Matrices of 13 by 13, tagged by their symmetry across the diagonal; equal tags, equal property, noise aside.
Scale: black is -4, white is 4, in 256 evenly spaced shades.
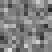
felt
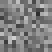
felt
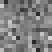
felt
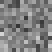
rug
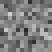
rug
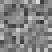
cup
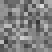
felt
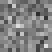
rug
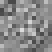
cup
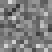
rug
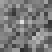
cup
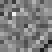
cup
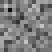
cup
